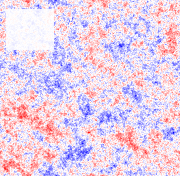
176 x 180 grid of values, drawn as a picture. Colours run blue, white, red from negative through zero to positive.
The texture is blotchy. No regular stripes run through it. An odd patch, calmer than its surroundings, sits in the top left. No single row or column stands out from its neighbours. The top left is the calmest part.
